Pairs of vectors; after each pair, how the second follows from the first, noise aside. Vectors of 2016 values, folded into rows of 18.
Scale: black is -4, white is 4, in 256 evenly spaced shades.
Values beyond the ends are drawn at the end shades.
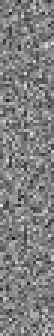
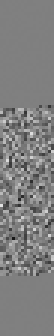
partly zeroed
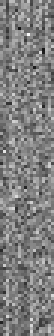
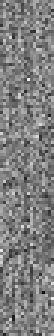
wrapped around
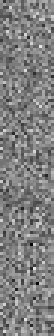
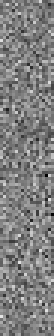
wrapped around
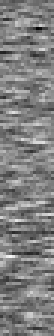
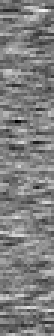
wrapped around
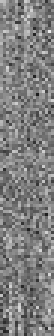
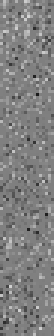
partly zeroed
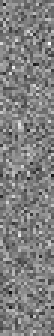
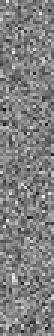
wrapped around
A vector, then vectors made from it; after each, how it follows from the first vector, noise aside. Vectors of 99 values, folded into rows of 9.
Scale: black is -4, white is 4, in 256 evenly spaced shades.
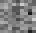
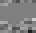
partly zeroed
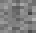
shrunk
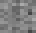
shrunk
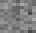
shrunk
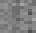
shrunk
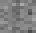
shrunk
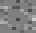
partly zeroed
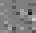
partly zeroed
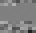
partly zeroed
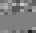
partly zeroed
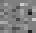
partly zeroed
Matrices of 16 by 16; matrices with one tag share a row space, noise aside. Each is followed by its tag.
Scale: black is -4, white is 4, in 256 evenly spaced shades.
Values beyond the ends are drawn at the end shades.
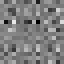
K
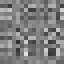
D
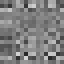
D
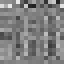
D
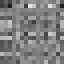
D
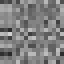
D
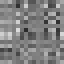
D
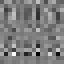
K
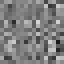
K
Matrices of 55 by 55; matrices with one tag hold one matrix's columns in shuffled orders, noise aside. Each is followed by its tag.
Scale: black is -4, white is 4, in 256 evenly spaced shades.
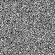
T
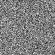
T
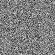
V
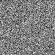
T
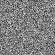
T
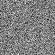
V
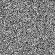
T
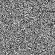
T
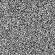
T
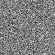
V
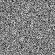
T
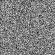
T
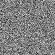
V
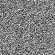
V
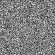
T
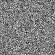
T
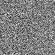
V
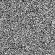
T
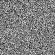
T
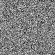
T
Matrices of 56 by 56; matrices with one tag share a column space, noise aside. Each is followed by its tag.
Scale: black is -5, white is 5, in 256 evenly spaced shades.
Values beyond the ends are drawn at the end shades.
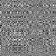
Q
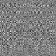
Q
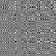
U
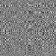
Q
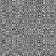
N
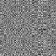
N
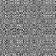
N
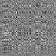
Q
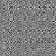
U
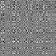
U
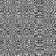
N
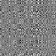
N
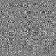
Q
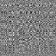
Q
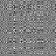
U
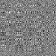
Q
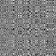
N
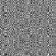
N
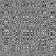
Q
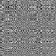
U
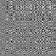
U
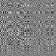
Q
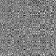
N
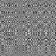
Q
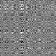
U
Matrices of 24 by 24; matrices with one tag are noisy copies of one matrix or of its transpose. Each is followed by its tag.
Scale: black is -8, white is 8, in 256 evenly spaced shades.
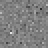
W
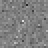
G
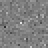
G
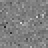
G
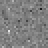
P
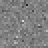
G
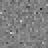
W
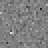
W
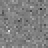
P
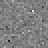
W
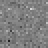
P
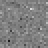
P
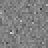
W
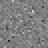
W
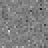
P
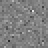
W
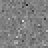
G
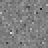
W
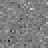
P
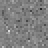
P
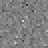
G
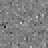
G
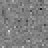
P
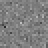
G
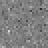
P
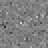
G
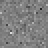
W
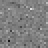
P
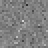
G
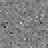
G
